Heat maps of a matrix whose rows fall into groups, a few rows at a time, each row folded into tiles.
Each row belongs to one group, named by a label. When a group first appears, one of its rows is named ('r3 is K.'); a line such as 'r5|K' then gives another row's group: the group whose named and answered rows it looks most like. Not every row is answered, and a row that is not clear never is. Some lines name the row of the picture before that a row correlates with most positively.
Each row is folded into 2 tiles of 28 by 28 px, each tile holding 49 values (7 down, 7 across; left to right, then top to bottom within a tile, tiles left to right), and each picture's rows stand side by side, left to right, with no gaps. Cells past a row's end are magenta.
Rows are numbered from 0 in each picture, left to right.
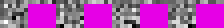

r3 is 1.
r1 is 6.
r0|1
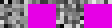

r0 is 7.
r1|6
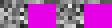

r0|1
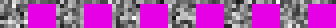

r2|7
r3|7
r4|6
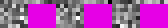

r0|1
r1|1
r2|6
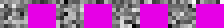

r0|7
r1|7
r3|6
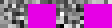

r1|6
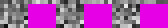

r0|6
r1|6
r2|1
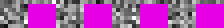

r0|6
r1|7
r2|1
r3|7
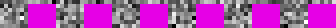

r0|1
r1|7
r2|6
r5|6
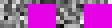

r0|7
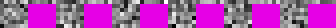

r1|6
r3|6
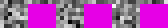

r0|7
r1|1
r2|7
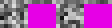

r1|7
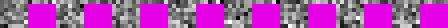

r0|6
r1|7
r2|7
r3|1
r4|1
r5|6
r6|7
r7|1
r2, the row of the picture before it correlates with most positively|0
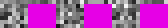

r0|7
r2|7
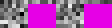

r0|1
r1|7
